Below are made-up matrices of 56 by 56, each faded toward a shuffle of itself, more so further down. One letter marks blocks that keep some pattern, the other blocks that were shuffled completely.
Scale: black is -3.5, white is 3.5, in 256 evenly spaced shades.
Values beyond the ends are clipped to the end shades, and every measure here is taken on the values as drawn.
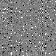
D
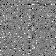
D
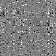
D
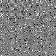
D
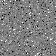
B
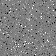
B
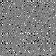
D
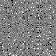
D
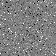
B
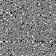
D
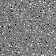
B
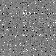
D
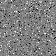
B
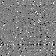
D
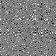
D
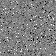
B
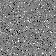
B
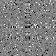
D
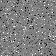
B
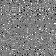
D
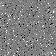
B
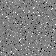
B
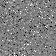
B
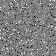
B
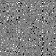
D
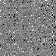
D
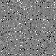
D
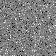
B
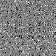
D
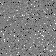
B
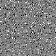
D
